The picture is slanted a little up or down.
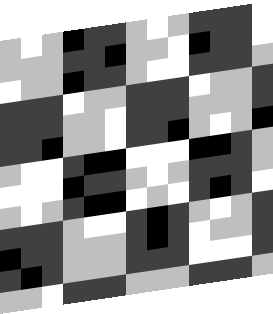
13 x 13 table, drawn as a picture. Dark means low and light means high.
Odd rows or columns: none. Mirror symmetry: none. Grain: checkered. Average level on the scale: 50%. Slope: none.
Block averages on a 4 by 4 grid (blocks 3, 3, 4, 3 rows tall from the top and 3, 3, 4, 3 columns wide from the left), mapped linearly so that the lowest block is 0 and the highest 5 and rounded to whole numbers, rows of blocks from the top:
5042 / 0523 / 4132 / 2323
